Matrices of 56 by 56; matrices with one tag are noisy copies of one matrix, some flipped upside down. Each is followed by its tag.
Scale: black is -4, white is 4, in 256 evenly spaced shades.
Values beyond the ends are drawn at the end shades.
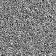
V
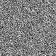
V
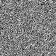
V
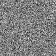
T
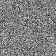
T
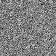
V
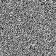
V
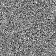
T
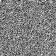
V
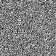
V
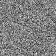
T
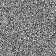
T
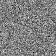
T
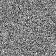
T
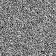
V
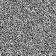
V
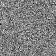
T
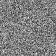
T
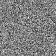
T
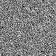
V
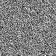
V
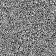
T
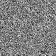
V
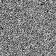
V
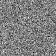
T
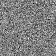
T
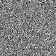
V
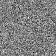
T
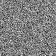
V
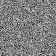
V
